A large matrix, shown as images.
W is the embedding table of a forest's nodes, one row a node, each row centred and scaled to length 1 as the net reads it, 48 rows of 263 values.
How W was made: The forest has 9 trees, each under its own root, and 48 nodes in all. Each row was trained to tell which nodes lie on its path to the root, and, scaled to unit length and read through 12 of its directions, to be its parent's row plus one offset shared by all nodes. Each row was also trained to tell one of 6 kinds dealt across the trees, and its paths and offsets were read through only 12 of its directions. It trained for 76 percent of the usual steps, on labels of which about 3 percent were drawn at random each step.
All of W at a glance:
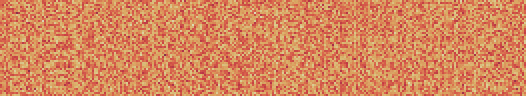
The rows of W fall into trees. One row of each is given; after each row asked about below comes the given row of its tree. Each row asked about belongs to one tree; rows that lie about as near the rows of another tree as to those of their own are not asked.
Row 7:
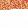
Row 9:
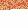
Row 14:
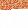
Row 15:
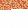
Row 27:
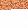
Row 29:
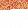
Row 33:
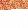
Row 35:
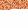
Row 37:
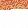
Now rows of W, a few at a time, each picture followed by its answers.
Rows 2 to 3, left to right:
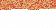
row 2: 33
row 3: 7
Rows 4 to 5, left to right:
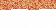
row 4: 29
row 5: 37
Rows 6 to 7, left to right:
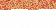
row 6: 37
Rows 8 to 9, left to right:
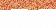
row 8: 15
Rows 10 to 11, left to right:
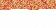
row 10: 37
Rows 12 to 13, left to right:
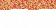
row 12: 7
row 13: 37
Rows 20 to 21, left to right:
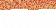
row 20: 35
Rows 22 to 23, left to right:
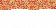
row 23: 14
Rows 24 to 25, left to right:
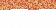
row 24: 9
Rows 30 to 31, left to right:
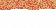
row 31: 15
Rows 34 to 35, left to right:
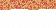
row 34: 27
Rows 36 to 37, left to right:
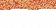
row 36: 29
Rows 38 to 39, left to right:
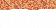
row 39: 29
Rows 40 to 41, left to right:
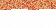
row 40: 7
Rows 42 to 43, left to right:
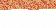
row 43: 35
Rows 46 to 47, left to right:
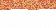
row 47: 27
